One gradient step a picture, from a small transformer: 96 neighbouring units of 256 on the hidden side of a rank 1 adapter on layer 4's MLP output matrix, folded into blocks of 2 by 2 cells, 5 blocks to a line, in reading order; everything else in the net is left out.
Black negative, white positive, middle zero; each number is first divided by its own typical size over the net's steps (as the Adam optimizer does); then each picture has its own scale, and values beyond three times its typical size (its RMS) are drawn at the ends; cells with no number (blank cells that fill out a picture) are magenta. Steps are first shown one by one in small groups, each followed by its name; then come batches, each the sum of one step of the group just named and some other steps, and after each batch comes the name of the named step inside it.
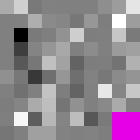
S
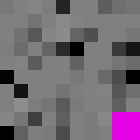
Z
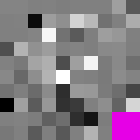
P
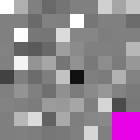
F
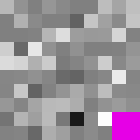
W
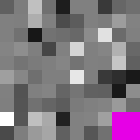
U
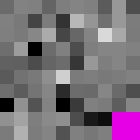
P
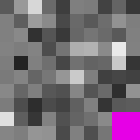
U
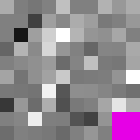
P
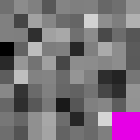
W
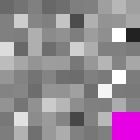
W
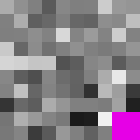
W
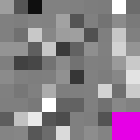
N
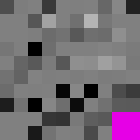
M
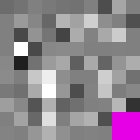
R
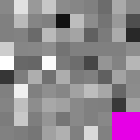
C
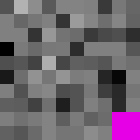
C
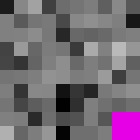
R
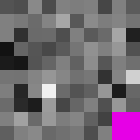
R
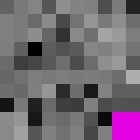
M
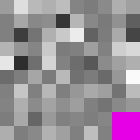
C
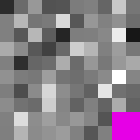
R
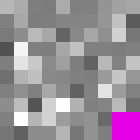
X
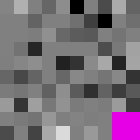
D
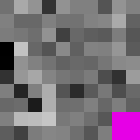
X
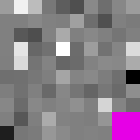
D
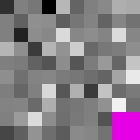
D
